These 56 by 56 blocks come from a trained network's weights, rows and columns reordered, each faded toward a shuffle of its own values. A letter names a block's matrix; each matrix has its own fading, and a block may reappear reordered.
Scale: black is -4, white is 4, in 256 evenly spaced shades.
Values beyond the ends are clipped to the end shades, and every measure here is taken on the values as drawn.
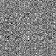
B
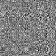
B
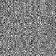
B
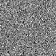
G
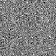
B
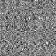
B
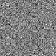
B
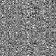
B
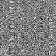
B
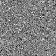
G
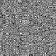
B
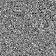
G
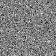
G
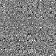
B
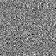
B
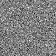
G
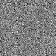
G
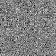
G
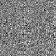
B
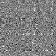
B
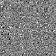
B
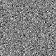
G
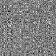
B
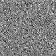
G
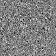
G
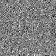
G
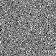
G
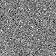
G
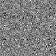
B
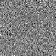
B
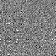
B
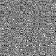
B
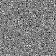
G
